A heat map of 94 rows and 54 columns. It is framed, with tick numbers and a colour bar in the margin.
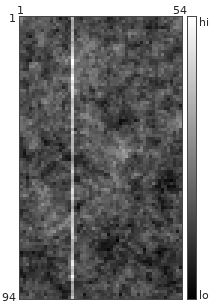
Column 18 stands out from the rest. Streaks run downward. The values are skewed, with a long tail toward high values. On average the colour sits 30% of the way up the scale. There are no regular stripes.
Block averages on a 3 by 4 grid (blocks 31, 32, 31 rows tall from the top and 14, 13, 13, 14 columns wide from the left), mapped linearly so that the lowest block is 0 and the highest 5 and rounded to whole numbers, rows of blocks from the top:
3 5 2 2 | 2 4 3 1 | 1 3 0 0
